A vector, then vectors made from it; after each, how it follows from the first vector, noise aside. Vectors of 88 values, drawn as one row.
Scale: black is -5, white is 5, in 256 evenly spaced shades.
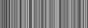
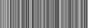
negated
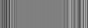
partly zeroed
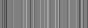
partly zeroed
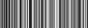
scaled up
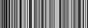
scaled up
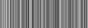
negated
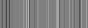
partly zeroed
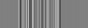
partly zeroed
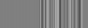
partly zeroed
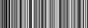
scaled up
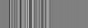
partly zeroed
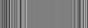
partly zeroed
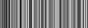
scaled up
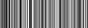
scaled up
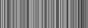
reversed
